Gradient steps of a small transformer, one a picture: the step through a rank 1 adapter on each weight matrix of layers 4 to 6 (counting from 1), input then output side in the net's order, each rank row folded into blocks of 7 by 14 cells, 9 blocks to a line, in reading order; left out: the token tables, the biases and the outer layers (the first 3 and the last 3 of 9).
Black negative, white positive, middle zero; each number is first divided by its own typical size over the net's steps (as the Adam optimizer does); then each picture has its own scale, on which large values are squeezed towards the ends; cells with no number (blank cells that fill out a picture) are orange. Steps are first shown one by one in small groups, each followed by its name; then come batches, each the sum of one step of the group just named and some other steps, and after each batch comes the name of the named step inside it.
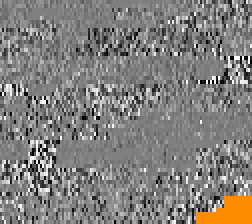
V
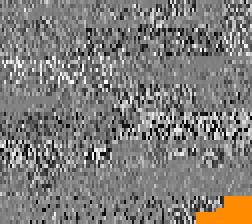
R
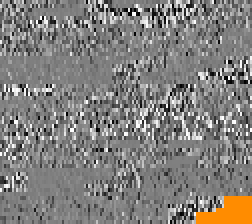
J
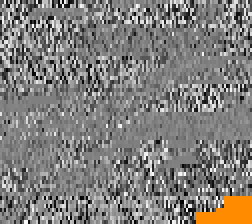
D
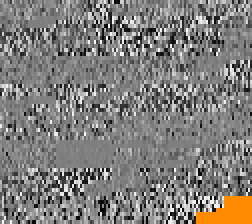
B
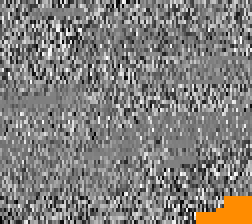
D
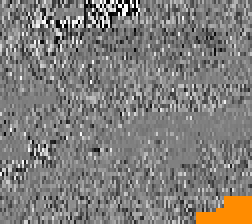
D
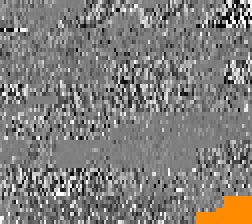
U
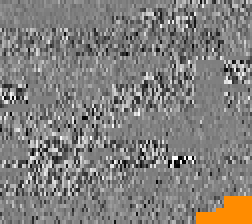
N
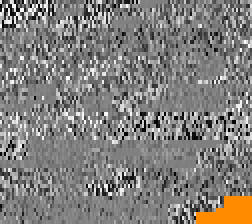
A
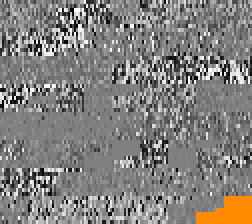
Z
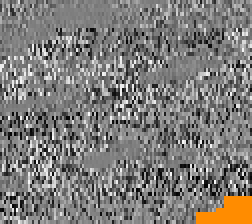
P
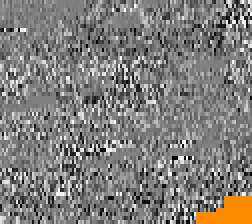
U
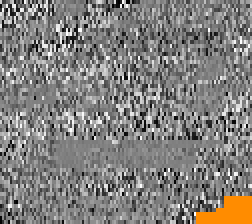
A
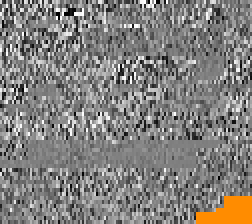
A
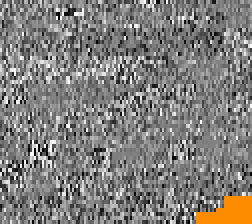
A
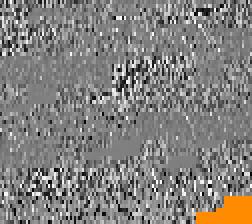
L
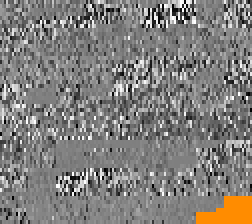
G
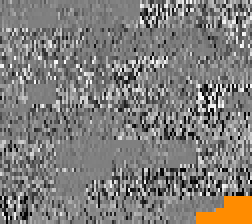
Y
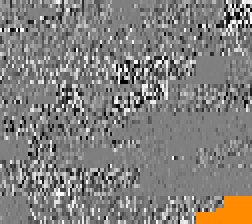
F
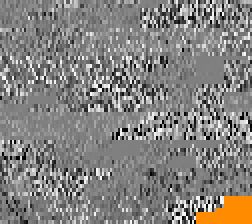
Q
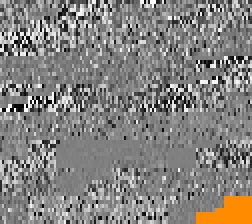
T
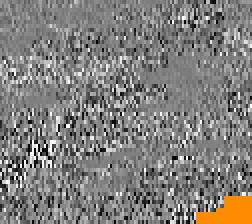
Q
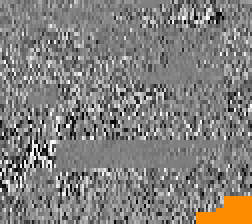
Q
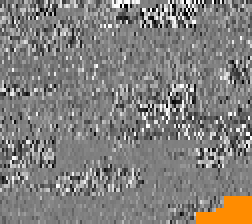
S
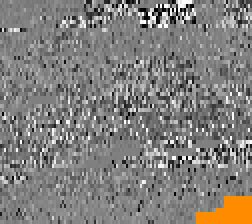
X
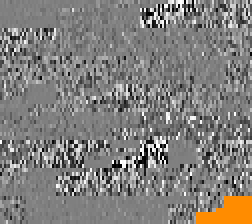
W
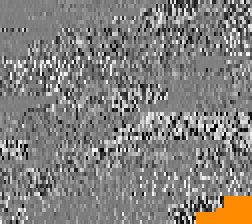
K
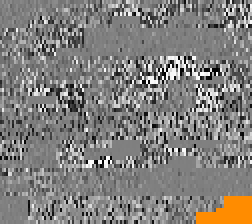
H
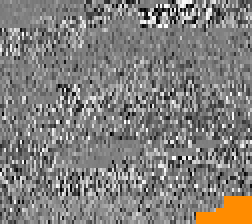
X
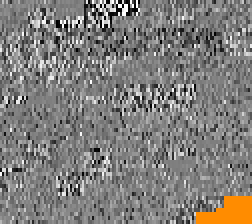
K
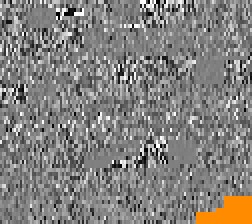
W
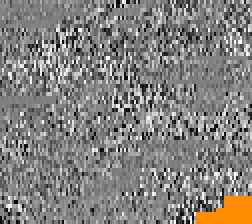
K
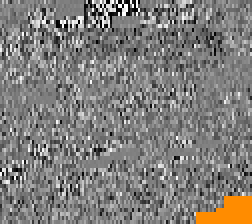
X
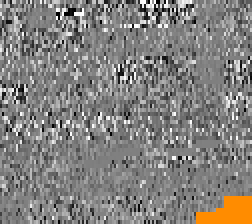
X
